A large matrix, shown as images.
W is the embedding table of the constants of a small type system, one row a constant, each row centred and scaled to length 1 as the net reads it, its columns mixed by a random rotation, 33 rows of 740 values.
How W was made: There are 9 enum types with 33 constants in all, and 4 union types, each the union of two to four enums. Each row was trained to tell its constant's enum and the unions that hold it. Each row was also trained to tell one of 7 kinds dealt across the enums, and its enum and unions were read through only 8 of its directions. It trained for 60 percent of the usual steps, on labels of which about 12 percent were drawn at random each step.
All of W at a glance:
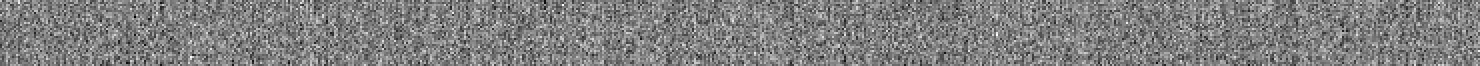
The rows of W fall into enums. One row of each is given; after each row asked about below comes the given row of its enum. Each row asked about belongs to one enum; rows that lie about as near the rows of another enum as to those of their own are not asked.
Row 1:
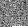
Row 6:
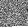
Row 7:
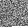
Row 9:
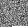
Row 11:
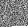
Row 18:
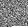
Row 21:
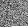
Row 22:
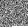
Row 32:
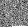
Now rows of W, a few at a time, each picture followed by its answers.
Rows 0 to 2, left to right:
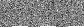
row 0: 7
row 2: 21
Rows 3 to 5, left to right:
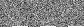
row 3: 6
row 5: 32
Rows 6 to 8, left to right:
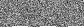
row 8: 7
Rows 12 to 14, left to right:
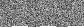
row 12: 22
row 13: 18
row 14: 21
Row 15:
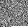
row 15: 18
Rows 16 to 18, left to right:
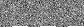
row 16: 1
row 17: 6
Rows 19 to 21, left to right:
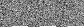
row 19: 18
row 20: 21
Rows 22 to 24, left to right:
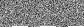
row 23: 1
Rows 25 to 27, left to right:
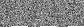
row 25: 21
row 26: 6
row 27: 7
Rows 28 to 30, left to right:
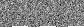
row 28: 11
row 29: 11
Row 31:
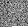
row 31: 18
